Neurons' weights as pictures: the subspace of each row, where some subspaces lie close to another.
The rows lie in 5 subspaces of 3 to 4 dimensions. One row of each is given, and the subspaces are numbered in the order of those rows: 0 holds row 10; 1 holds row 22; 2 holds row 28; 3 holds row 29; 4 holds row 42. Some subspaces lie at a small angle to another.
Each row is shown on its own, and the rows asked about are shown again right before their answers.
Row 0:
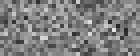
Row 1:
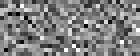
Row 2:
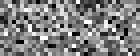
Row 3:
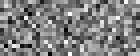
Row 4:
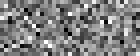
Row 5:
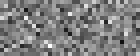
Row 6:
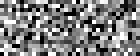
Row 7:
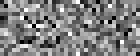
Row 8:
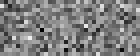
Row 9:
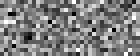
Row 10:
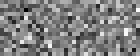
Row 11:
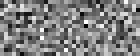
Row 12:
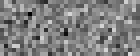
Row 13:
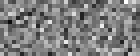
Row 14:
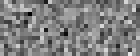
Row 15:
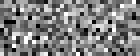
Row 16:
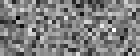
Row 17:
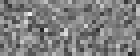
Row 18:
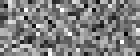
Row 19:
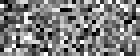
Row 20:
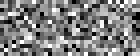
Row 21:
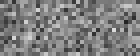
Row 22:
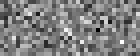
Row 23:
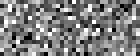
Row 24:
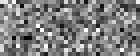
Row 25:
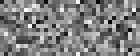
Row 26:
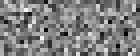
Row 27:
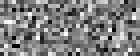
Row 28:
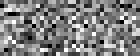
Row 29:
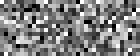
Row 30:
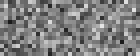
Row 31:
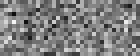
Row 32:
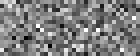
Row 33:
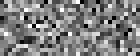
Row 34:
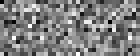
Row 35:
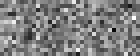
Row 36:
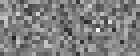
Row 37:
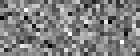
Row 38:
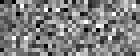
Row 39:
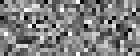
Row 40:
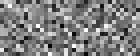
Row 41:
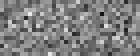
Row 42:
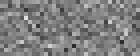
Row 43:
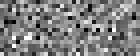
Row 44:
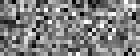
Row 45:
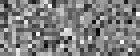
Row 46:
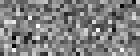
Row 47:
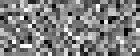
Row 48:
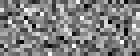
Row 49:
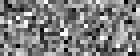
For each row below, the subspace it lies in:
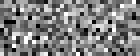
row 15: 0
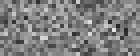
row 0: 4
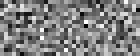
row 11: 4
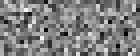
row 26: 0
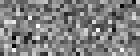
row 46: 0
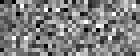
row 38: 2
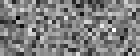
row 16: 2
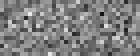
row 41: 4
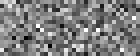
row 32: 2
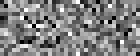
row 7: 3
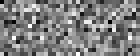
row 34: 3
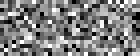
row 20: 4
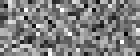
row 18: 3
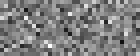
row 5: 1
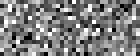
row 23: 1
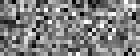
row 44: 2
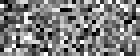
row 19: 4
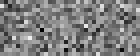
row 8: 2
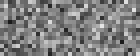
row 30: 3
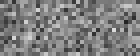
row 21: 2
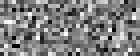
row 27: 1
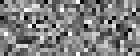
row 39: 3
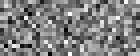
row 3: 0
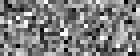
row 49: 1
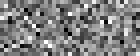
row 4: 1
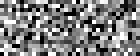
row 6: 1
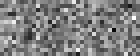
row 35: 2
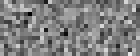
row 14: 0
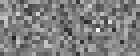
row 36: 1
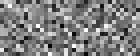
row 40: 2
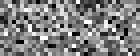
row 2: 4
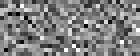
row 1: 4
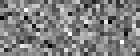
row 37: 1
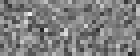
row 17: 0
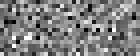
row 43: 1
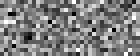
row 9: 4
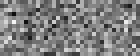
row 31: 2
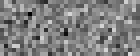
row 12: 0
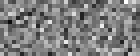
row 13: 4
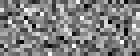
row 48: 4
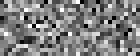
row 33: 3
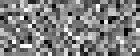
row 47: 0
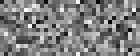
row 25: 3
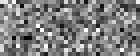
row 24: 2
